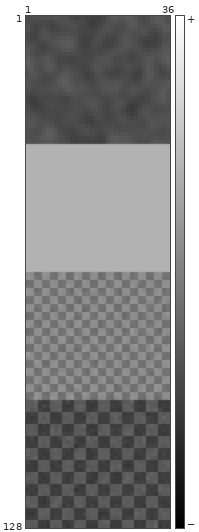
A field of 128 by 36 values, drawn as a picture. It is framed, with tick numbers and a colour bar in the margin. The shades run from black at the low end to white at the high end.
It is made of 4 by 1 panels. Panel 1,1: low, blotchy, faint in contrast. Panel 2,1: high, flat. Panel 3,1: middling, checkered. Panel 4,1: low, checkered.
